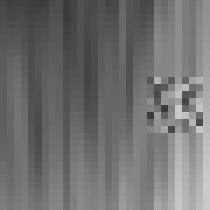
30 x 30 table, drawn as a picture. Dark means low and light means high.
The top left is the smoothest part. The middle right is the roughest part. Values rise toward the bottom right. The bottom right is the ninth with the highest average. The grain runs up and down. An odd patch, rougher than its surroundings, sits in the middle right.
